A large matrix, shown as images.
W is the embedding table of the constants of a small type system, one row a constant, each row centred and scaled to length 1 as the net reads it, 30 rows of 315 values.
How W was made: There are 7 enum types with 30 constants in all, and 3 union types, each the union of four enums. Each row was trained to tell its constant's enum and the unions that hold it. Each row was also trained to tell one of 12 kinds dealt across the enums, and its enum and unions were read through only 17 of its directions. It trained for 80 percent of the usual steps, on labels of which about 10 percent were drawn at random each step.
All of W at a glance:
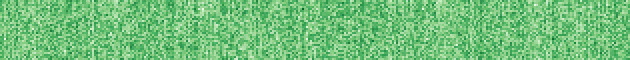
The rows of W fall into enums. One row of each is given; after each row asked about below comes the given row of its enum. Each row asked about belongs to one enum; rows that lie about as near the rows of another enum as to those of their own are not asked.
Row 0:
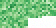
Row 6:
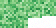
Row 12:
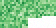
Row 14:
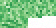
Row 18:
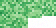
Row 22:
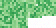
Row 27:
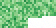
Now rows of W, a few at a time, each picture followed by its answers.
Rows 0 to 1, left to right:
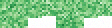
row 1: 0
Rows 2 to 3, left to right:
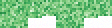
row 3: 6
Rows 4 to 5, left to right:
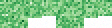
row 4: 18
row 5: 0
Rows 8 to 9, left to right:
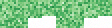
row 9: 6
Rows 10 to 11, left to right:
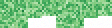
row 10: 22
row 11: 27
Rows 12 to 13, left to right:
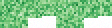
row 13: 27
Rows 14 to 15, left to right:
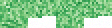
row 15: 12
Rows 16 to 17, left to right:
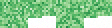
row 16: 27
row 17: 22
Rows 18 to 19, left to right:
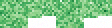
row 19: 22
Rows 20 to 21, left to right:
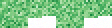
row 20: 0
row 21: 6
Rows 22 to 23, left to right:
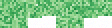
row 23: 18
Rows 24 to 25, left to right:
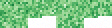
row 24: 18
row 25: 27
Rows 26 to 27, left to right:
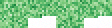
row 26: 6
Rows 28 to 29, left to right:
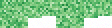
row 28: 0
